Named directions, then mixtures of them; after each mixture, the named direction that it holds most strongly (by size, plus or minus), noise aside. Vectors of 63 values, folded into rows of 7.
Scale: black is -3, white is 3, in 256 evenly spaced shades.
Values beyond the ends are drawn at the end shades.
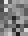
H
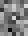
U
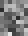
U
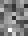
U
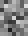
U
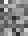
H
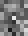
U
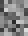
H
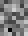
U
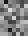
U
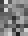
H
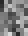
H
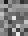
H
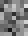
U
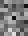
U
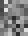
H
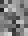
H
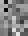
H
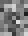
U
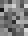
U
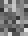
H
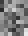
H
